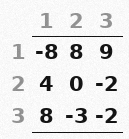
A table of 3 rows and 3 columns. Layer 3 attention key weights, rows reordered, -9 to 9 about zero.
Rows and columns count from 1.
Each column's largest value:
8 8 9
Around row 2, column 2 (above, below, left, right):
8 -3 4 -2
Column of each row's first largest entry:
3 1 1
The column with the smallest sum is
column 1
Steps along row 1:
up up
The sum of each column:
4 5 5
